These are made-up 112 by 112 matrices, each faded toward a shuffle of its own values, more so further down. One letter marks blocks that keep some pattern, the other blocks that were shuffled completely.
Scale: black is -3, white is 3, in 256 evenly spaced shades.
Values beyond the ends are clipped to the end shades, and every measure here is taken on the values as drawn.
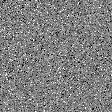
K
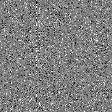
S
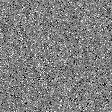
K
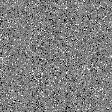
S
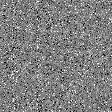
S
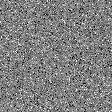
K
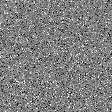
K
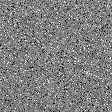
K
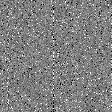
S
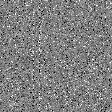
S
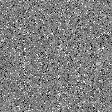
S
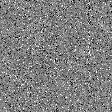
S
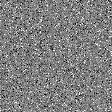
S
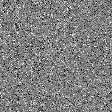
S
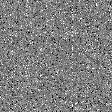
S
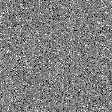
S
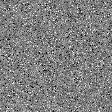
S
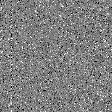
S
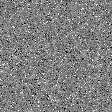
K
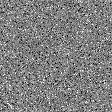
K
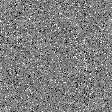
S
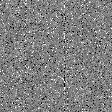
S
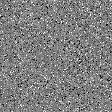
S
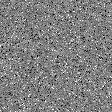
K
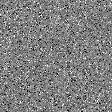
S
